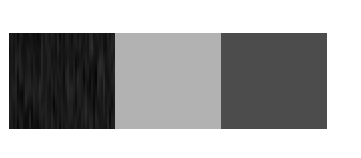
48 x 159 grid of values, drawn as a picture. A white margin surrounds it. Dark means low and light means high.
The table splits into one row of 3 panels. Panel 1,1: very low, streaked downward, faint in contrast. Panel 1,2: high, flat. Panel 1,3: low, flat.
